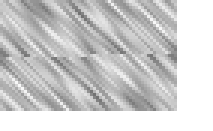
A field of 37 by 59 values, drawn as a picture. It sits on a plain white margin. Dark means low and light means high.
On average the colour sits 70% of the way up the scale. A half turn leaves it unchanged. Streaks slant down to the right. There is no overall slope.
